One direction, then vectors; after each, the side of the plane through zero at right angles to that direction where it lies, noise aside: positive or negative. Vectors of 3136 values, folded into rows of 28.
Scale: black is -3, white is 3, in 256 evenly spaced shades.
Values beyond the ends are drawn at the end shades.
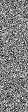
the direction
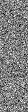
negative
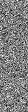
negative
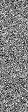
positive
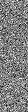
negative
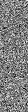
negative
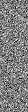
positive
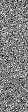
positive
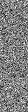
negative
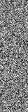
positive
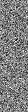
negative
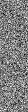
negative
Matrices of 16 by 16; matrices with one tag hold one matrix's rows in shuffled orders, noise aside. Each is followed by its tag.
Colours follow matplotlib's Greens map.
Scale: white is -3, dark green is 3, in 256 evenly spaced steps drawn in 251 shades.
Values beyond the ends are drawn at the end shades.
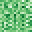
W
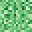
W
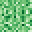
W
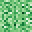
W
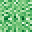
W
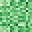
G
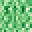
W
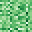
G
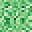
W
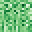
W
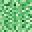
W
